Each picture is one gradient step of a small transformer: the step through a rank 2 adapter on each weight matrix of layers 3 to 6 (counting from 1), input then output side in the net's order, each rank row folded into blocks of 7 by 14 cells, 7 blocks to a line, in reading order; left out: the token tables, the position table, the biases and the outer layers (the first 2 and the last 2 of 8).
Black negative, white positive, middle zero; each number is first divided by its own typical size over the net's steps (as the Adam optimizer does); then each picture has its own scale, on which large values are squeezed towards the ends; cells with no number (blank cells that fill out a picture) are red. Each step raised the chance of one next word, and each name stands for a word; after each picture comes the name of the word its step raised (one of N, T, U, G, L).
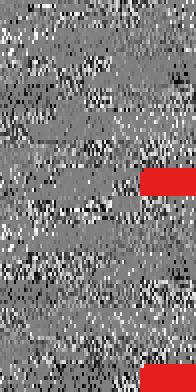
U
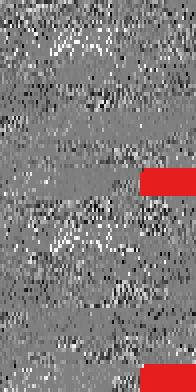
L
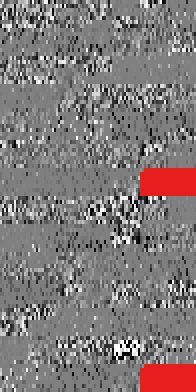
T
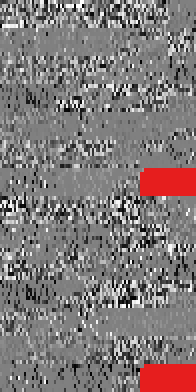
U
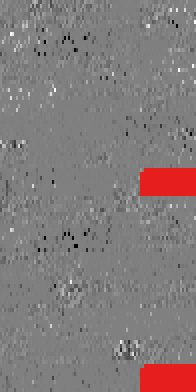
T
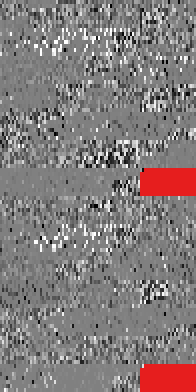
L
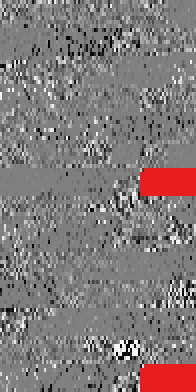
T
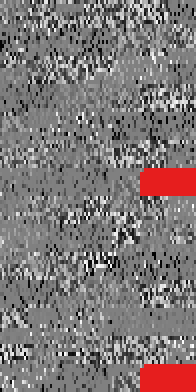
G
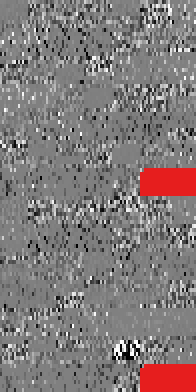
T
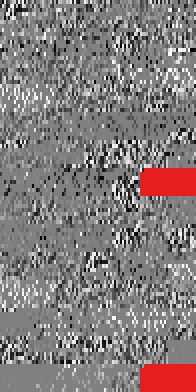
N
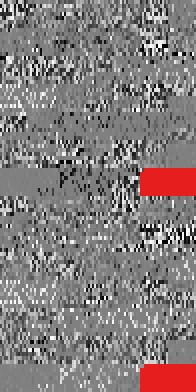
N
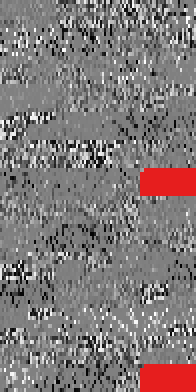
U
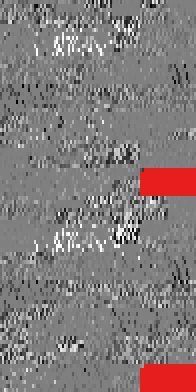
L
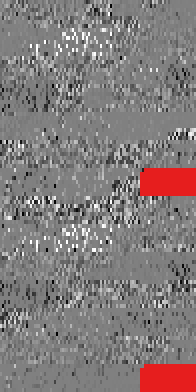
L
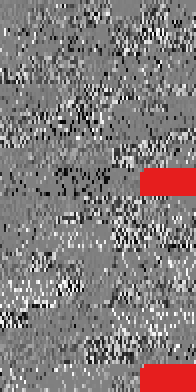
N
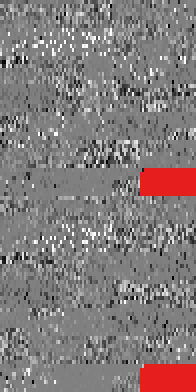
L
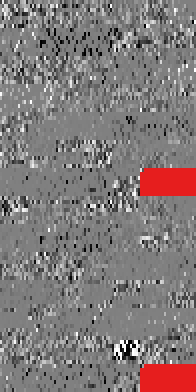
T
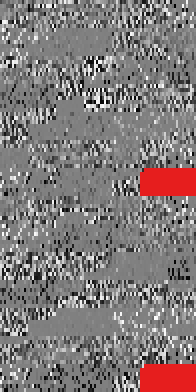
U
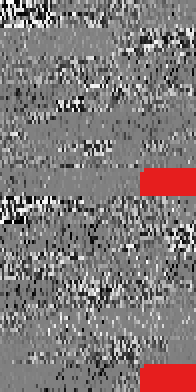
U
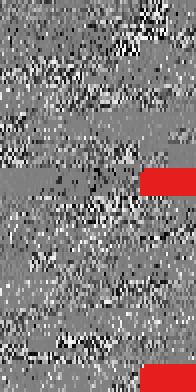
N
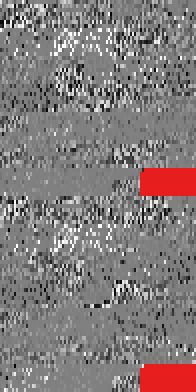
L
